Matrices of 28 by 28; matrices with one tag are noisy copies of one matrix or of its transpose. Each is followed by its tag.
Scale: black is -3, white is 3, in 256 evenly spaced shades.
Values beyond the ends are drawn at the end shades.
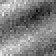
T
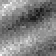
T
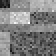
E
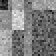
E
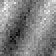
T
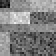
E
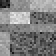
E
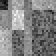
E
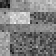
E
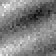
T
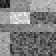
E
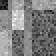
E
